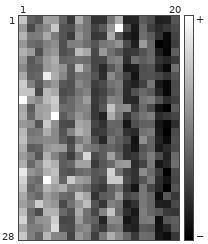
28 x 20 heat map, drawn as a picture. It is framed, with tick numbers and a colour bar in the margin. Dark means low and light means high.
The field climbs toward the left. Stripes running up and down repeat 5 times from left to right. Overall the values sit about 40% of the way up the scale.
